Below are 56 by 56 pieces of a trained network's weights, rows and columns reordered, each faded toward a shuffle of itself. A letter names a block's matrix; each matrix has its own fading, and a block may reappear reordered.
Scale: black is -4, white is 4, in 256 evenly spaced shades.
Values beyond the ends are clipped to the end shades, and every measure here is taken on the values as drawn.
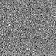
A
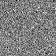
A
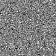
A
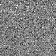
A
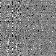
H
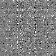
H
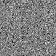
A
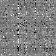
H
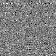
A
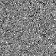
A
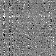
H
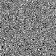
A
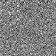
A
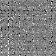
H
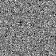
A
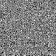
A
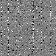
H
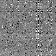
H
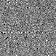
A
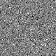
A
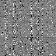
H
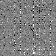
H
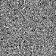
A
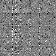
H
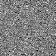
A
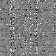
H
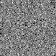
A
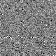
A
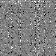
H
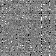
H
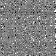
H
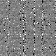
H
